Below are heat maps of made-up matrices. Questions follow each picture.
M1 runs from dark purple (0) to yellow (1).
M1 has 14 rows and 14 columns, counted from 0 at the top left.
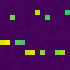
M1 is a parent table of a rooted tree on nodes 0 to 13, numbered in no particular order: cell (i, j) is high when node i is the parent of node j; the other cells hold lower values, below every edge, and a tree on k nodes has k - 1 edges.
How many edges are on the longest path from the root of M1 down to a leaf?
4
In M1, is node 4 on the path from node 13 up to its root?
no
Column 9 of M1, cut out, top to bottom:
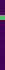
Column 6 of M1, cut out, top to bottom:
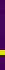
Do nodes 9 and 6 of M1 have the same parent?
no
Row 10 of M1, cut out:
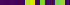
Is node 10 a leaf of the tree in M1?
no
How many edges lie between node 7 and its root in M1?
4
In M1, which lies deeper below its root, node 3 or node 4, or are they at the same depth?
the same depth
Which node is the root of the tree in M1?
10
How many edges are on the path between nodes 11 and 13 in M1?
5
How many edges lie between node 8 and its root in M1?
1
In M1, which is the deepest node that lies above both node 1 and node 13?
8
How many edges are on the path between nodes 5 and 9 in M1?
4
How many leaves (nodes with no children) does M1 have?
10
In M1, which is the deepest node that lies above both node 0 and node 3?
8
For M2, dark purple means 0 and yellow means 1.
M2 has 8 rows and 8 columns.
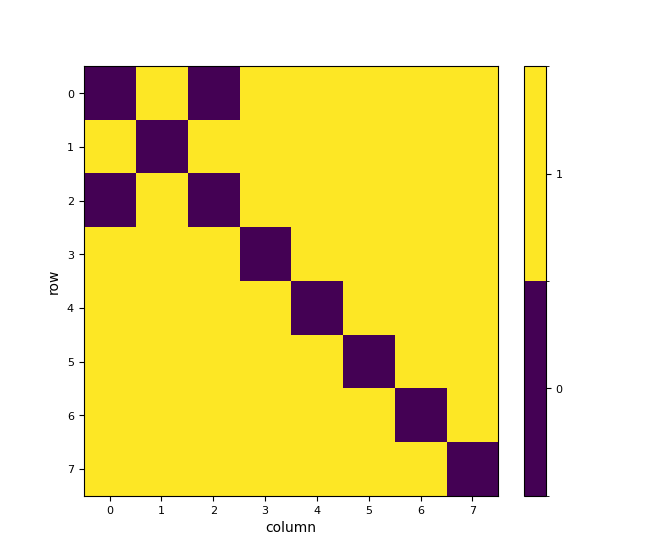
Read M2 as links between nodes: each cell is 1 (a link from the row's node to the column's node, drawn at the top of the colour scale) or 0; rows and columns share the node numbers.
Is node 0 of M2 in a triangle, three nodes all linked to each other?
yes
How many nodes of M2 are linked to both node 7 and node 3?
6
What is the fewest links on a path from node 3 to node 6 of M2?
1
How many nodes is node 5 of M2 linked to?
7
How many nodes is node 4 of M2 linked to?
7
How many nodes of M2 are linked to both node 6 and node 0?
5
